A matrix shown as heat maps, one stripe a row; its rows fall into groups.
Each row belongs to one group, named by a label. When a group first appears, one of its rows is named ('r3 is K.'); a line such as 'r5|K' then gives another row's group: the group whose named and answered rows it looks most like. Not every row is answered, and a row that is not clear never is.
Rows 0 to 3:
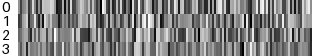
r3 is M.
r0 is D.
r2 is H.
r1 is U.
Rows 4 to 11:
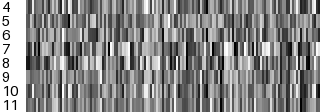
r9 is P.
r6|H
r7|D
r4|M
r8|D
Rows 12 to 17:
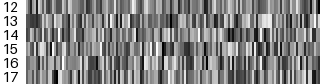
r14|U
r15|P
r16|H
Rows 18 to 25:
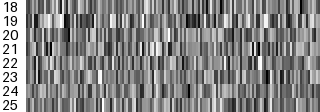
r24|P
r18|M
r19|D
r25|U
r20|U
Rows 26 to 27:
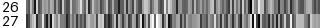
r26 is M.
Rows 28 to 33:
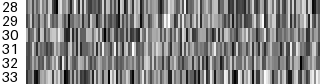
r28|H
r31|U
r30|D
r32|M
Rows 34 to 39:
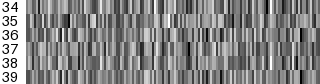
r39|M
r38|H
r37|P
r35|U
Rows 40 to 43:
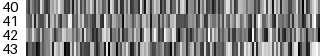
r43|D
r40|D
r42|H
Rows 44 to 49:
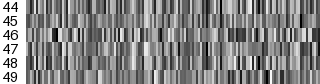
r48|P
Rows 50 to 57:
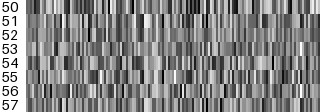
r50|D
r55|H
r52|P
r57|P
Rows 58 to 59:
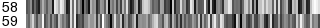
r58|D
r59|U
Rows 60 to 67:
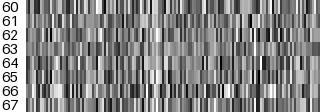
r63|H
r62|U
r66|D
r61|M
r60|D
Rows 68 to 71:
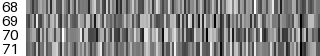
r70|H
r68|P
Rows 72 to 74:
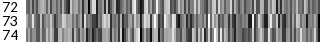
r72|P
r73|H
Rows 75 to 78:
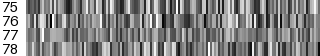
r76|P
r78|H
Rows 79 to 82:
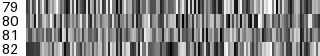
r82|D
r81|P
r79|D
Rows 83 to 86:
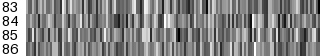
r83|P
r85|M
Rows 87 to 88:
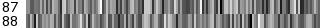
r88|M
